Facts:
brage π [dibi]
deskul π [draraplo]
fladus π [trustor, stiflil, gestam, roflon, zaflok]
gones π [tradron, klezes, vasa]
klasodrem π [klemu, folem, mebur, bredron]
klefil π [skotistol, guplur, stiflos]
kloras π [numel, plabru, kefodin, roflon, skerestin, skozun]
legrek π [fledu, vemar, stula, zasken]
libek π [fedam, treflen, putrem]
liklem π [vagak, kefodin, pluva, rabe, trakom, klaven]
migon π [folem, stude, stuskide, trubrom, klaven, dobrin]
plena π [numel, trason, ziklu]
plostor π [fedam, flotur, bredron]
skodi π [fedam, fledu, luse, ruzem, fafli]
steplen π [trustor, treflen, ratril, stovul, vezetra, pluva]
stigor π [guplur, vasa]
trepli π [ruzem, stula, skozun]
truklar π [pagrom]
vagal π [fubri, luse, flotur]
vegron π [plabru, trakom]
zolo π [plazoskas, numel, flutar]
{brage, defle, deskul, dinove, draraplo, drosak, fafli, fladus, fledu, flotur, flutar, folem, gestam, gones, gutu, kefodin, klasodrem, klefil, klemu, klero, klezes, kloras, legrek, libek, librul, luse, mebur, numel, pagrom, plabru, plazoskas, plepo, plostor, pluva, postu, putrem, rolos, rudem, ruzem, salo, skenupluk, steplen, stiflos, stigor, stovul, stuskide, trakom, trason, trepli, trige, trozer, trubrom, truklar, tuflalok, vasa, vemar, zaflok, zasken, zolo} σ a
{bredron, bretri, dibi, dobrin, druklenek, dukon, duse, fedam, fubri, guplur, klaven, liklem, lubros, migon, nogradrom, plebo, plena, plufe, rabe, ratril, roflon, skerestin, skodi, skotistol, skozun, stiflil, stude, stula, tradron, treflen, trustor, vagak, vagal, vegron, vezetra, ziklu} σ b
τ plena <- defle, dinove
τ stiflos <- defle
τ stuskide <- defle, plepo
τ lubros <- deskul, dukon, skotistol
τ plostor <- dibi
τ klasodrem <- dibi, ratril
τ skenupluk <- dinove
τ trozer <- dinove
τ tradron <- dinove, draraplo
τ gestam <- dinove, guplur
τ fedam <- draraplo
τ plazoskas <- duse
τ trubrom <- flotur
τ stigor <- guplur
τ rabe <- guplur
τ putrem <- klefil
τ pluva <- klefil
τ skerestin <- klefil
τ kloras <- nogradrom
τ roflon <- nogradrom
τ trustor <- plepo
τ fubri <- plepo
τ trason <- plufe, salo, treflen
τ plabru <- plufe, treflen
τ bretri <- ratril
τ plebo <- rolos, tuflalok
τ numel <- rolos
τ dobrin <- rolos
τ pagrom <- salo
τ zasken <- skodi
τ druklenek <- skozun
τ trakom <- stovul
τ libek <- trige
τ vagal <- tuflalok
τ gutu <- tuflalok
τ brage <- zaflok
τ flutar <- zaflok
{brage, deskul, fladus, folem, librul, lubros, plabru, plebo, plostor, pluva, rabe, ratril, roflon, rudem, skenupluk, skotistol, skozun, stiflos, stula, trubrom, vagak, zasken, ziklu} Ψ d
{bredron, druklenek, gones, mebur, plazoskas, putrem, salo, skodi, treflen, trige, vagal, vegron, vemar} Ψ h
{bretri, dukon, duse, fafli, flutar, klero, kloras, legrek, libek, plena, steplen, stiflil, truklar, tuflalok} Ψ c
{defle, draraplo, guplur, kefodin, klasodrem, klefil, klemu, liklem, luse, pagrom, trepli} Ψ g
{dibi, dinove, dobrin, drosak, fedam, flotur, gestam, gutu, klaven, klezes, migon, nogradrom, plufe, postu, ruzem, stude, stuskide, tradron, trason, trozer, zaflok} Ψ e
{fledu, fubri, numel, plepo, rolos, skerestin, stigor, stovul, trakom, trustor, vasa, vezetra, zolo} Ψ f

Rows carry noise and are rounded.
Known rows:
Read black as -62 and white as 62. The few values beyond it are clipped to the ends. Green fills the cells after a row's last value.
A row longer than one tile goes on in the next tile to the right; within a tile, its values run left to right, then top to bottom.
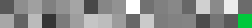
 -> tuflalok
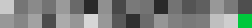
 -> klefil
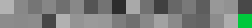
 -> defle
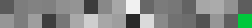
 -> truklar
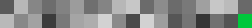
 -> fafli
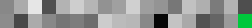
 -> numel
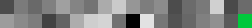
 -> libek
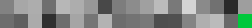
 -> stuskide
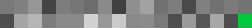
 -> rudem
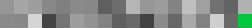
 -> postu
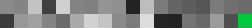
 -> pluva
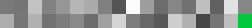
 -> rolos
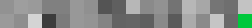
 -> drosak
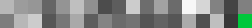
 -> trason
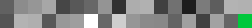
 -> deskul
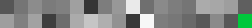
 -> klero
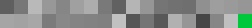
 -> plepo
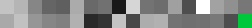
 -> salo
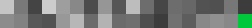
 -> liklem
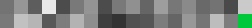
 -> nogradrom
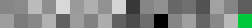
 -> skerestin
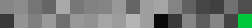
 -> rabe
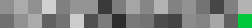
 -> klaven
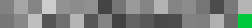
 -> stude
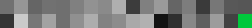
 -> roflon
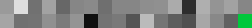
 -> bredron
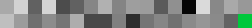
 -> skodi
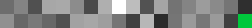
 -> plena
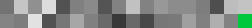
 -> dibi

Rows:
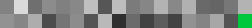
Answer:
fedam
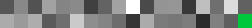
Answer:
duse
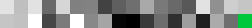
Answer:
flotur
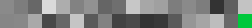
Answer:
migon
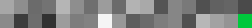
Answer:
klasodrem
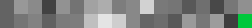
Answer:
plostor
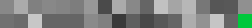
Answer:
tradron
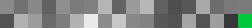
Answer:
fladus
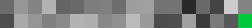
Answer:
ratril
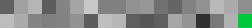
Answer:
fledu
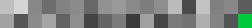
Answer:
druklenek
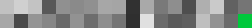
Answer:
putrem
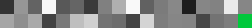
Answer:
dukon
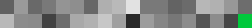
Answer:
legrek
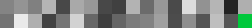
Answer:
zaflok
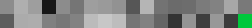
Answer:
zasken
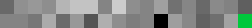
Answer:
trustor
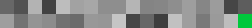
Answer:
stigor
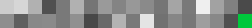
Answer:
plazoskas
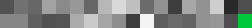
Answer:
kloras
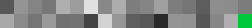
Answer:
fubri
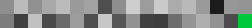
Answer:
dobrin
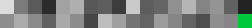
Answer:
pagrom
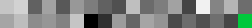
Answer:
treflen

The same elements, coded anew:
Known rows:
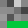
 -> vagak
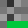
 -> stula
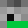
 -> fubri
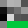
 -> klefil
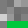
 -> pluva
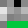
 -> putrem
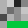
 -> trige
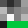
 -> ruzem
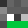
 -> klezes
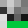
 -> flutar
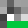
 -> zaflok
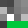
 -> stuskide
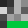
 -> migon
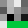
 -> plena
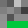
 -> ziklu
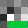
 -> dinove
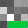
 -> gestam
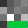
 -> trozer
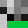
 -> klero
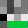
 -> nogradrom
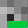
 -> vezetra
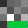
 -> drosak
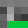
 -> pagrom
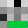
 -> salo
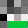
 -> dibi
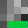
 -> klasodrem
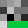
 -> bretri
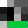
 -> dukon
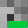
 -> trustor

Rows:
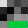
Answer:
skotistol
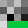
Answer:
stiflil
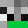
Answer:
fafli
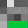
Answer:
stigor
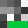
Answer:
trason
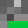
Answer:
plebo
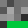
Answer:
luse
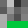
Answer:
vasa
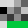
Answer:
tuflalok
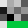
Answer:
duse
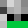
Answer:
steplen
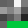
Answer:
liklem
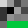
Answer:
deskul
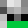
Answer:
kloras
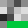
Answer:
skodi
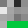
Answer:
plazoskas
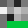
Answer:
vagal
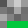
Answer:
fladus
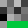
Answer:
guplur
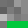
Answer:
trubrom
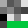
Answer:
plufe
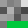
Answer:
plabru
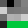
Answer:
fedam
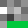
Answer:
vegron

